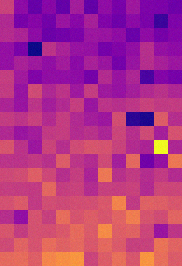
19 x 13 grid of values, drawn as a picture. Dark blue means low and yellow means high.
There is an overall slope up to the bottom. In the middle right lies a patch that is rougher than the rest. There are no regular stripes. No row or column stands out. Values change most from cell to cell in the middle right.
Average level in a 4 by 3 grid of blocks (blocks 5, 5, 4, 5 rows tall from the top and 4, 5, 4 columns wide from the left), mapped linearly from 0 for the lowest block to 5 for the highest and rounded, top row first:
0 0 0 | 2 2 1 | 3 3 3 | 4 5 4
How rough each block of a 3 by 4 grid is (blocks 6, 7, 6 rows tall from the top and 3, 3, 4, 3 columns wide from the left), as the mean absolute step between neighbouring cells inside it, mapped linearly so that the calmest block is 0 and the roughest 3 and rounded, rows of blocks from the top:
1000
0013
0001
